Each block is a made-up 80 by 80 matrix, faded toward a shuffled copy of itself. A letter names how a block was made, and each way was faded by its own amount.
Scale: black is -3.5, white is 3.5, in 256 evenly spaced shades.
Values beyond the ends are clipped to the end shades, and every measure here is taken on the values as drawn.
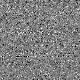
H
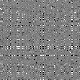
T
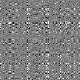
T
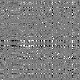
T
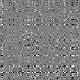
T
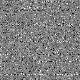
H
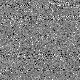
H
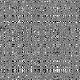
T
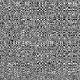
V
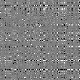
T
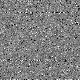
H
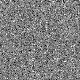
H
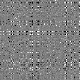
T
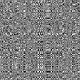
V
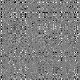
T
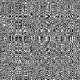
V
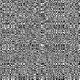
V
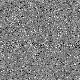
H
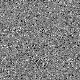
H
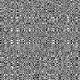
V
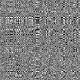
V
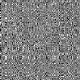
V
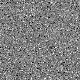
H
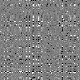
T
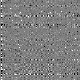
T
